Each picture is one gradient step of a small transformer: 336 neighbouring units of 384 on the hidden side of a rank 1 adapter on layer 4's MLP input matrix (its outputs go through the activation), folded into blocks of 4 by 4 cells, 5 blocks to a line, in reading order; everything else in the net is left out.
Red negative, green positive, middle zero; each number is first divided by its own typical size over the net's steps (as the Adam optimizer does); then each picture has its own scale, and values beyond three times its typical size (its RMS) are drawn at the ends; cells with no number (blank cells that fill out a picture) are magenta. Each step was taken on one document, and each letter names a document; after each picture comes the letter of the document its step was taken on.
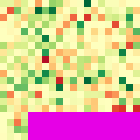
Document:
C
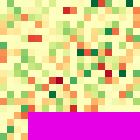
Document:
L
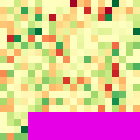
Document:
C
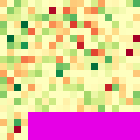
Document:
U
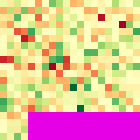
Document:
C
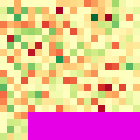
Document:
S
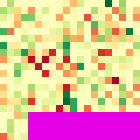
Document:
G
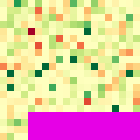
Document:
U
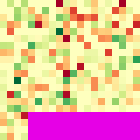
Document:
G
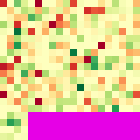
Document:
S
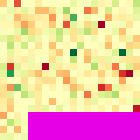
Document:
S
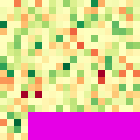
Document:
S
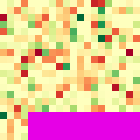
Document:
G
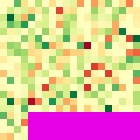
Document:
L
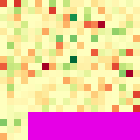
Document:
U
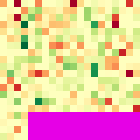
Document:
U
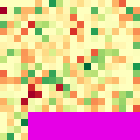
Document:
C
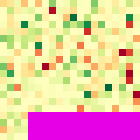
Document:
U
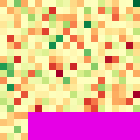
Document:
S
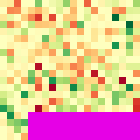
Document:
C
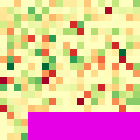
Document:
C
